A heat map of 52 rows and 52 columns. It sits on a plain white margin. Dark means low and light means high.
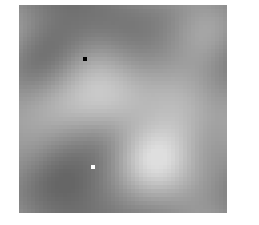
Roughest part: bottom middle. Odd rows or columns: none. Histogram: bell-shaped. Stripes: none. Ninth with the lowest average: bottom left. Lone odd cells: 2, 1 higher and 1 lower than their neighbours.
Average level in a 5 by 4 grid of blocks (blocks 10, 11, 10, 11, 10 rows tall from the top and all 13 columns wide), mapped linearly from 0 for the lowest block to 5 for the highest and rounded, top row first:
1 0 1 2 / 1 3 2 2 / 3 4 4 3 / 1 1 5 3 / 0 0 3 2
